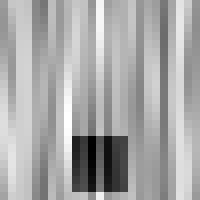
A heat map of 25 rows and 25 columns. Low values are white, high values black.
Ninth with the highest average: bottom middle. Odd patch: higher, in the bottom middle. Histogram: skewed, a long tail of high values. Roughest part: bottom middle. Grain: streaks running down.
